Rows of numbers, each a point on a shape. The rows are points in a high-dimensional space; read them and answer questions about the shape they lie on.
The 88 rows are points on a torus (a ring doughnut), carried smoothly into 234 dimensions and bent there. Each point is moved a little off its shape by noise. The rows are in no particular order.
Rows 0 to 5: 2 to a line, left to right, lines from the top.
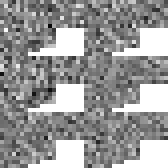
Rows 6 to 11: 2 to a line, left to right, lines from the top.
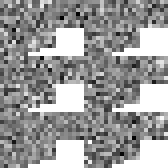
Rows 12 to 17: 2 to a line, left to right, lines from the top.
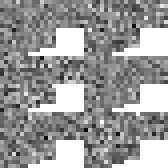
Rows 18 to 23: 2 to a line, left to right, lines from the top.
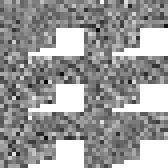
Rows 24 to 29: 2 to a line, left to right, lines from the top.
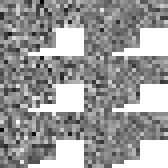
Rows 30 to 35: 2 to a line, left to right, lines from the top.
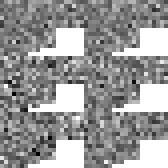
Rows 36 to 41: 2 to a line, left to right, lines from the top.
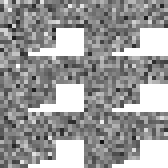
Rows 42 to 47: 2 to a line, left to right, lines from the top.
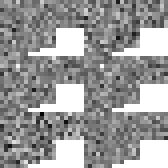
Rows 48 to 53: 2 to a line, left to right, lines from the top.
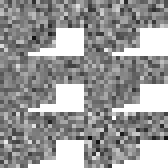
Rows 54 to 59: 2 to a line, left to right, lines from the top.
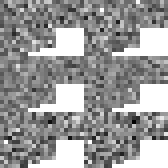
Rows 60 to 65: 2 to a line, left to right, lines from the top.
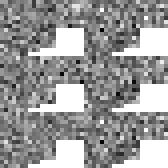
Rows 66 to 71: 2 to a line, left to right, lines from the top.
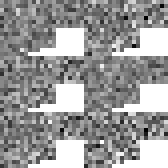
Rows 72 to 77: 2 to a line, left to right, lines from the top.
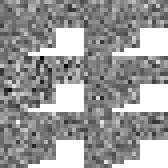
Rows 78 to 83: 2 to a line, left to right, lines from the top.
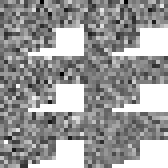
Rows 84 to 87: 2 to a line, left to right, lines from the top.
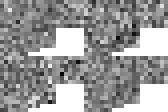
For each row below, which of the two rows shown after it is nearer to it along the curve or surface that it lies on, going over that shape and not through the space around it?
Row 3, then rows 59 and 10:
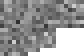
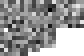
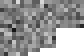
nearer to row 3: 10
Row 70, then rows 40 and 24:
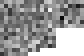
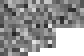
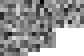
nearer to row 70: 24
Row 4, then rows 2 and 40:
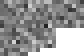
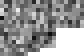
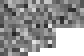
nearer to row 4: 40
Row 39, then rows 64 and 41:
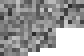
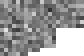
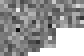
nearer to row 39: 41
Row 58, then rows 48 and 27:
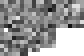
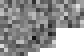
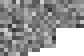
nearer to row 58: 48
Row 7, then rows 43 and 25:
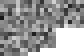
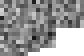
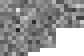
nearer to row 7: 25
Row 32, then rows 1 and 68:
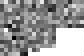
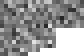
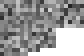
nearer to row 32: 1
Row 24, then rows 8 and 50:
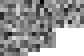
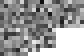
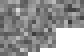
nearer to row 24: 8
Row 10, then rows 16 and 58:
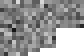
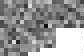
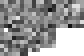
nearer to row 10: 16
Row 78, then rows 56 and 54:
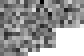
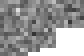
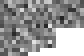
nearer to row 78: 54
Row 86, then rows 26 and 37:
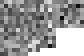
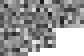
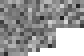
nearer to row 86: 37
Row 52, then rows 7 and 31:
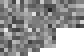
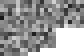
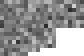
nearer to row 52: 31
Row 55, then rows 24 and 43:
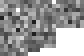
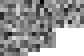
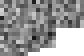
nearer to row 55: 24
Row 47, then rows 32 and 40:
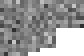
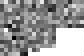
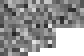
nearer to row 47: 40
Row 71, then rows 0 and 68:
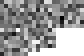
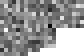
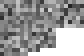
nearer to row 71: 68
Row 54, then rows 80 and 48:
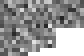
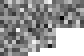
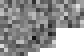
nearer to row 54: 80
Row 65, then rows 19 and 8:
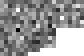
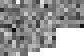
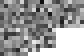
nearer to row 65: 19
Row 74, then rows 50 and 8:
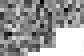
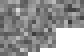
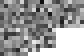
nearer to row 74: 8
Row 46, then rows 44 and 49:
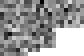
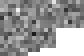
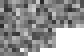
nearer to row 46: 49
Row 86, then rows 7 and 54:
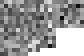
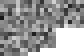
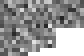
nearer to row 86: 7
